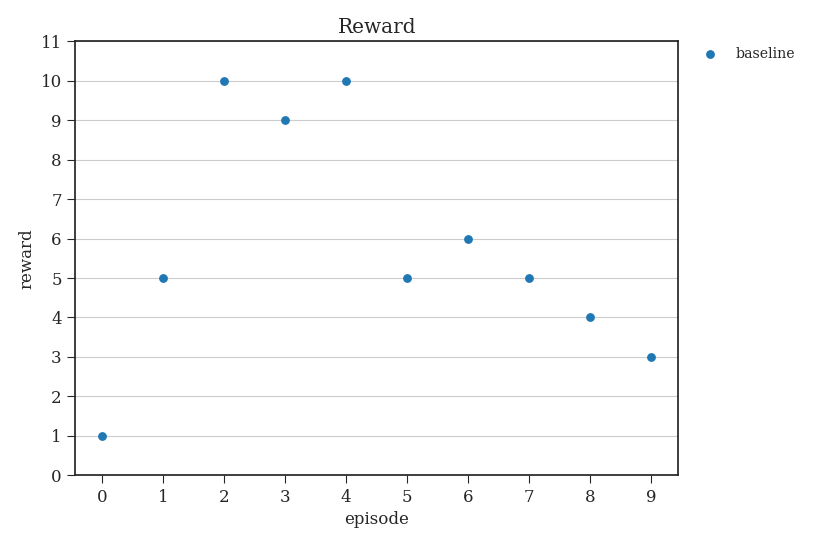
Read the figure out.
Title: Reward
x-axis: episode, ticks 0 1 2 3 4 5 6 7 8 9
y-axis: reward, ticks 0 1 2 3 4 5 6 7 8 9 10 11
Legend: baseline
Values:
baseline: 1 5 10 9 10 5 6 5 4 3
